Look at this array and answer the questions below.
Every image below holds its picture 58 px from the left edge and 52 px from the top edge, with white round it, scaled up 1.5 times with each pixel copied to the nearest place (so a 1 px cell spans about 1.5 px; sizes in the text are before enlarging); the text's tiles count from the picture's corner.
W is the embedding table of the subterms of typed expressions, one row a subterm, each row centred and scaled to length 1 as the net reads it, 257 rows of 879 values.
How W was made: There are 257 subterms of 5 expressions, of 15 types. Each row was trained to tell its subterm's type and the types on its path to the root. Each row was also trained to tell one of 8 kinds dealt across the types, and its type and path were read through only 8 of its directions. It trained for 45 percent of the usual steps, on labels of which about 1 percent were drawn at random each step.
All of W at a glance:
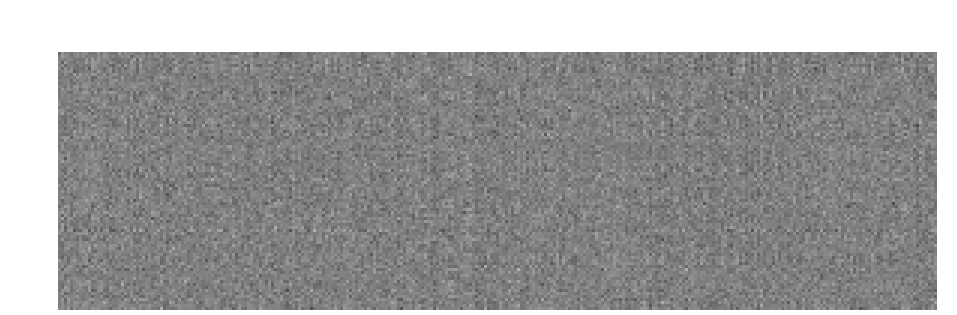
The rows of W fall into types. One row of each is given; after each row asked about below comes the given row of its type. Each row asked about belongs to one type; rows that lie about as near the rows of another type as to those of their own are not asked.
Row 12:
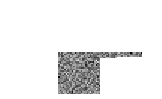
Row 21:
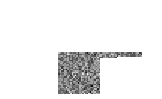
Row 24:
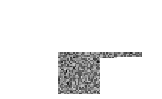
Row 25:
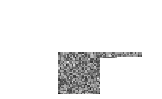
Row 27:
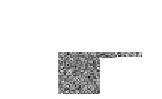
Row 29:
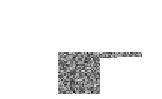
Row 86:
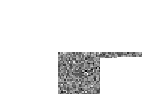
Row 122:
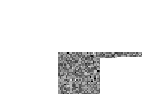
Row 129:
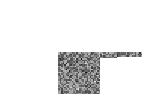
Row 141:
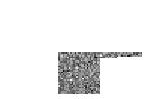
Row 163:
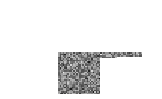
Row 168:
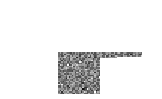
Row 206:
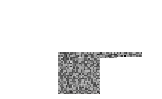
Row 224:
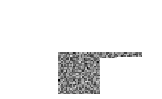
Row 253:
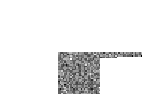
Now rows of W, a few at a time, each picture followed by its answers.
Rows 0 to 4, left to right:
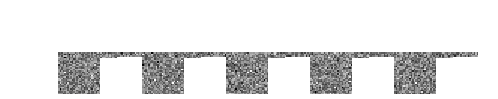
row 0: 168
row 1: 27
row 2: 163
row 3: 163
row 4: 168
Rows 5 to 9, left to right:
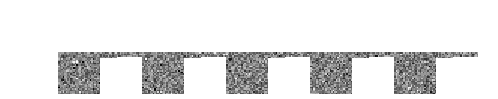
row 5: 86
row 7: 12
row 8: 12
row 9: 253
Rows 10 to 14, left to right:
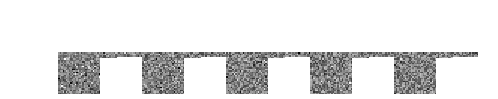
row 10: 253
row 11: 122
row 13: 122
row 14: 12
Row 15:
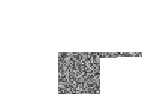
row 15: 253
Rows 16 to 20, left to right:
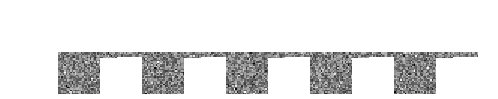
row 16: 141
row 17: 21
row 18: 12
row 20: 253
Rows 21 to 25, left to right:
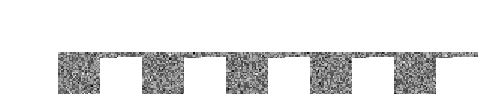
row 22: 129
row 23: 224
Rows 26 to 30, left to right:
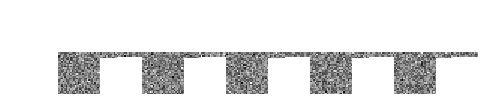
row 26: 224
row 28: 21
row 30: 122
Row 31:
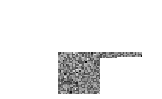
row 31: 25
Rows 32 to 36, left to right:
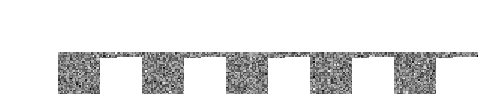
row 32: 253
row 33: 129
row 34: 24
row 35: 206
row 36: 27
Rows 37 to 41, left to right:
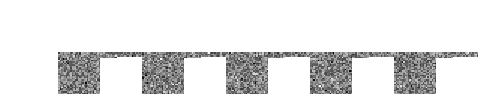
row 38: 168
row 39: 122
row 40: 163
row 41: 29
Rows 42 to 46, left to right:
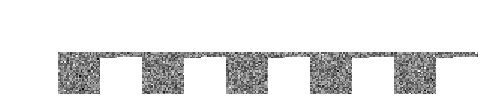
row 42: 86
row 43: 253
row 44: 27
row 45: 163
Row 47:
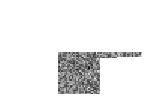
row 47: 253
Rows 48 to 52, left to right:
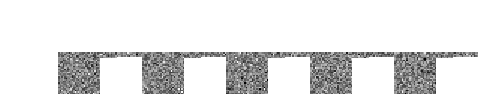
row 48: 12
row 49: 122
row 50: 141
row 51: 12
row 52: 86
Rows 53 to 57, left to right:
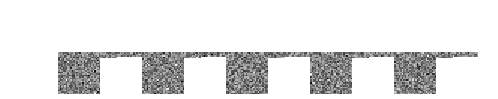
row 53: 29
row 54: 168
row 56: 141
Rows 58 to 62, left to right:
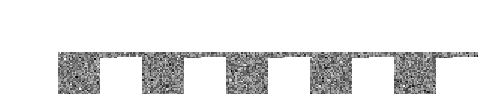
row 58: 21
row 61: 25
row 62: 25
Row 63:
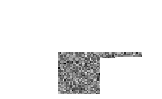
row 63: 27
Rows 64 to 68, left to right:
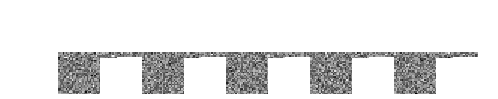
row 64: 129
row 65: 29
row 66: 224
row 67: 206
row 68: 27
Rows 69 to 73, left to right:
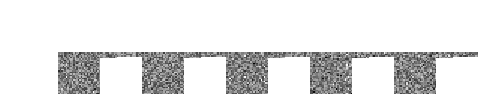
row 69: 206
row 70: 12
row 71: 206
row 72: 253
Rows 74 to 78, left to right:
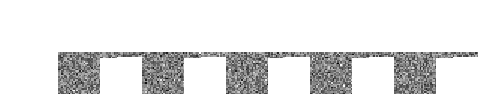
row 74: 253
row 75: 206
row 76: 253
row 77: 12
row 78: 253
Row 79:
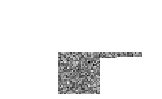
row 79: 163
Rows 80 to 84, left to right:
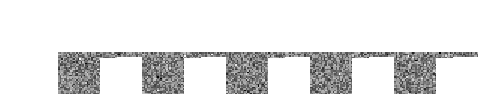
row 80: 27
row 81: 122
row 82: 206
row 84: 163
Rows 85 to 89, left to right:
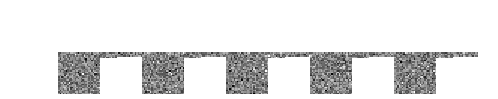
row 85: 25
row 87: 141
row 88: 129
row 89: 206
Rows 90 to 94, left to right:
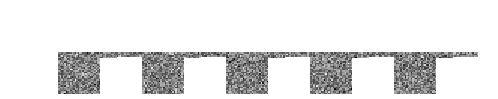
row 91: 86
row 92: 25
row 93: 168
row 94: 27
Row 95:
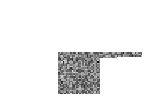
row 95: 21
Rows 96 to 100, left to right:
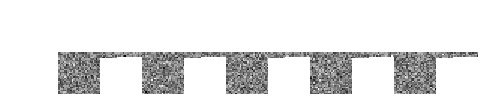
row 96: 25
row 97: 129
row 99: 141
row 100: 24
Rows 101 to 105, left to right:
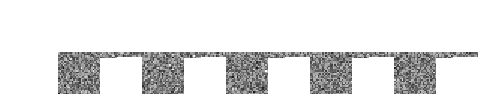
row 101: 224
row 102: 168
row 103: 253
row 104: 163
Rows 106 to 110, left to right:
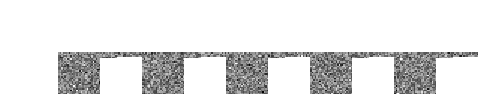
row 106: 253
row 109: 129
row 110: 12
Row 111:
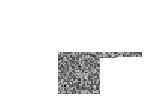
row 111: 224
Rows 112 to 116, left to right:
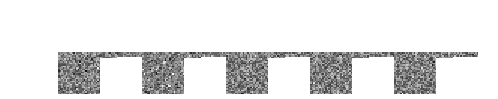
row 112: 163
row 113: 122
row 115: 25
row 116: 141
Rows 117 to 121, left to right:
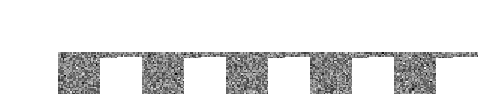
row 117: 141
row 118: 206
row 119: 224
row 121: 253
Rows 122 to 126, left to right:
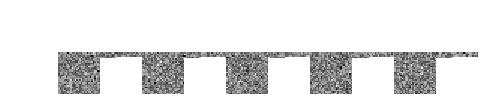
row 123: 24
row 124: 129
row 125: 253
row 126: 206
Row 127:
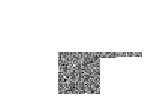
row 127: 29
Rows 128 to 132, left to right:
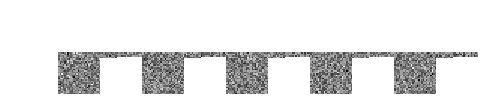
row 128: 12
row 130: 224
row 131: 86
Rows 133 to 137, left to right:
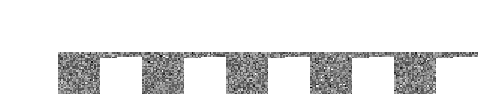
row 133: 27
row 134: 21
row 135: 24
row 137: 122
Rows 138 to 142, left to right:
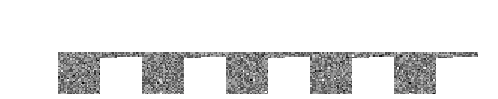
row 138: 168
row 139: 25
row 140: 122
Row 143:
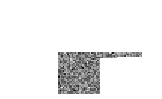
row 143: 141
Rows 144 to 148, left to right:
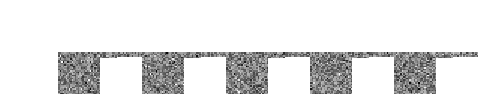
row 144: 25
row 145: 24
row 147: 129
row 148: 29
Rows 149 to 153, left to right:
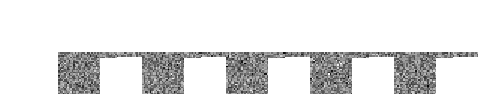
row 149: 224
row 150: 27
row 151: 129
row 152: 12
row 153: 224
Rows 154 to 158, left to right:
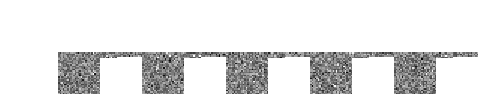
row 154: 25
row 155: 86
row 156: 206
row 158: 129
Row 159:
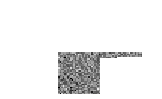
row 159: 25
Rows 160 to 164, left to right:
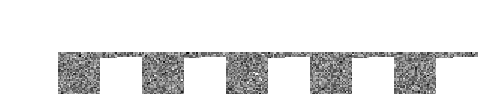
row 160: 163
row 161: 86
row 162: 21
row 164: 21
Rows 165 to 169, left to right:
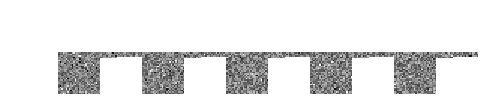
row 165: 168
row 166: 122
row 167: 12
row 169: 163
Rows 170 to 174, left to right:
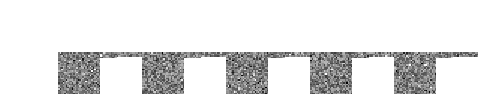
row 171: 21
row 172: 27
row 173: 25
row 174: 86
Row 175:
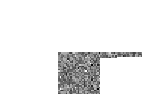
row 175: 25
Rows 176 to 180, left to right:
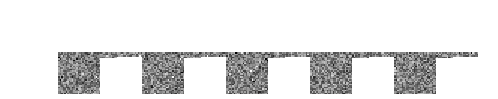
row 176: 12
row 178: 168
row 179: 168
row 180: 163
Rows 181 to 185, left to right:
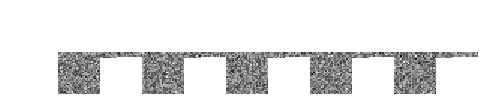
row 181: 163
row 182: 206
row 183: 253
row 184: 21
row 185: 206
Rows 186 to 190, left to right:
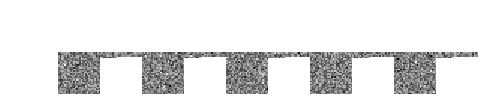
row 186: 129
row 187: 12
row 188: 21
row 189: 29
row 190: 224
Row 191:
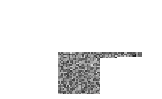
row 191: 168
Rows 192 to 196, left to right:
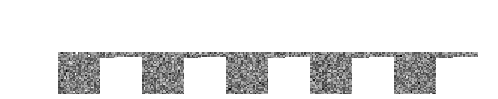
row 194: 141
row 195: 29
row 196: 25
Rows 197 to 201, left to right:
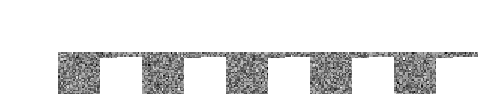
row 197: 141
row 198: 27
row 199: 129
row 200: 206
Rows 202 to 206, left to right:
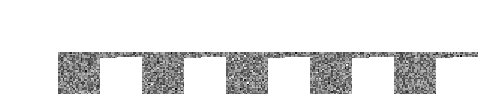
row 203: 206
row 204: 122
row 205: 21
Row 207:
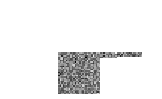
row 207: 21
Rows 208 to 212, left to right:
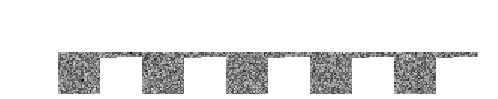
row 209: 122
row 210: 206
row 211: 206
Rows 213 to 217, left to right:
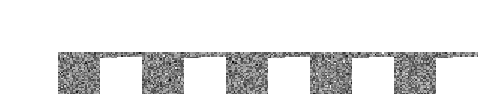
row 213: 12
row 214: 25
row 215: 12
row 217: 29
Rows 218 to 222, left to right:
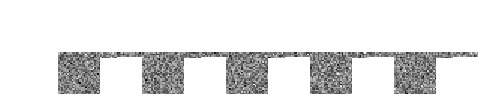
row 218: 129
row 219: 86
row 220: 12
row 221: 122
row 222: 86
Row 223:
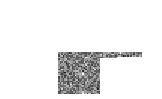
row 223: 141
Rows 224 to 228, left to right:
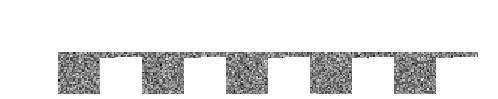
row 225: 206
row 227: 168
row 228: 25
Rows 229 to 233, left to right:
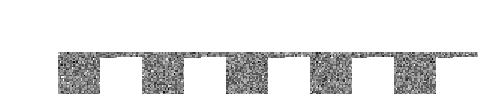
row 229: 27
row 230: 224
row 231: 25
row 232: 29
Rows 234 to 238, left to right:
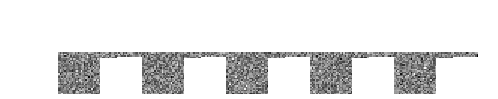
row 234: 253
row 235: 129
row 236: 141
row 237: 29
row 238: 27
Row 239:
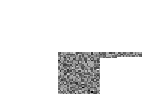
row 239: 25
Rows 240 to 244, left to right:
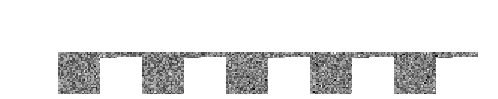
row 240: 122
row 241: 27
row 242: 168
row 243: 27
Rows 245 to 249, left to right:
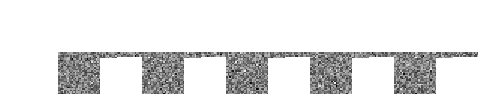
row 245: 253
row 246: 12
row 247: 168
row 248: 21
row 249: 168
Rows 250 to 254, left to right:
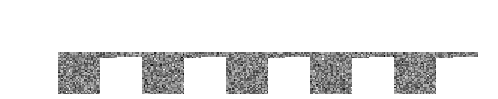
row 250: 29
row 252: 122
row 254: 24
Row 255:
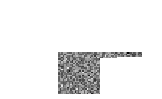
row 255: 168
